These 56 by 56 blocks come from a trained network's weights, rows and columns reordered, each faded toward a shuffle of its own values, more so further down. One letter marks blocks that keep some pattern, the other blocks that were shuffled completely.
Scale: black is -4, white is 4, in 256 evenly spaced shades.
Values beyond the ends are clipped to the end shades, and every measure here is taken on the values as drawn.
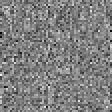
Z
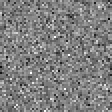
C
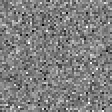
C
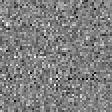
Z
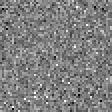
C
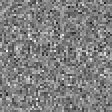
Z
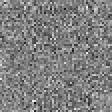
Z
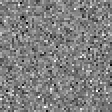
C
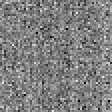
Z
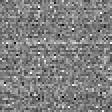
Z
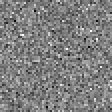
C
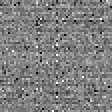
Z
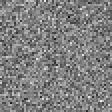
C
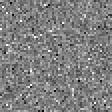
C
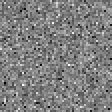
C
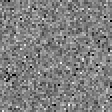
C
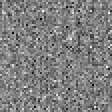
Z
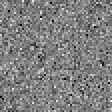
C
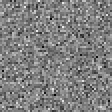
C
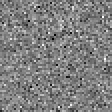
C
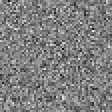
Z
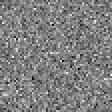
C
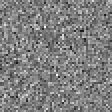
C
